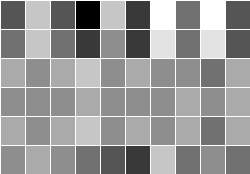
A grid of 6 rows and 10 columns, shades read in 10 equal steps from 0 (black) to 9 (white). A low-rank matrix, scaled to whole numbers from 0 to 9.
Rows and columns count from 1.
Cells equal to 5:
18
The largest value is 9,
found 2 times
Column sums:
29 35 29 26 30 23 39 29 35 28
